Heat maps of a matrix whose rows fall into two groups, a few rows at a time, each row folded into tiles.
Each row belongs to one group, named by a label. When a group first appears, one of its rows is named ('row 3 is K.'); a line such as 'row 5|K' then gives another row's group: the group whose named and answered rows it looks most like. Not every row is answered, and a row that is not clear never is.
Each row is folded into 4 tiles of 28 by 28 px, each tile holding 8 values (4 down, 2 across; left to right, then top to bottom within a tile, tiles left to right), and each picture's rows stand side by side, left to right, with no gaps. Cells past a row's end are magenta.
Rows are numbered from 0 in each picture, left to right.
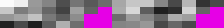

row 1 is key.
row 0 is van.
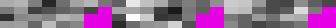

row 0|key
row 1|van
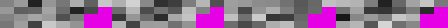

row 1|key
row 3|key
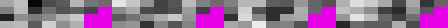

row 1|key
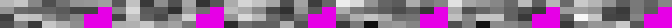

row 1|key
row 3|van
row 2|van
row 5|van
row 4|van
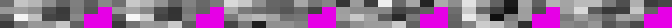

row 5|key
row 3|van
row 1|van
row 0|van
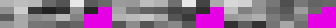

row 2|van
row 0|key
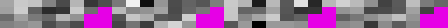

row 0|key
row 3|key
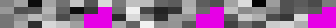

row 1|key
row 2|van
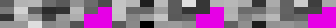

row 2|van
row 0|key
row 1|van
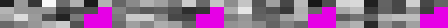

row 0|van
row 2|key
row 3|key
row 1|van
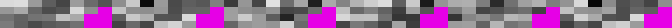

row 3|van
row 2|van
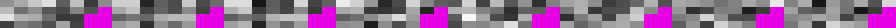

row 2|key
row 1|key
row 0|van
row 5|key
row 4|van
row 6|van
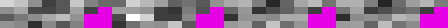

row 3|key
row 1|van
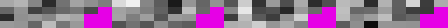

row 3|van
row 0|key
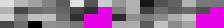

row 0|van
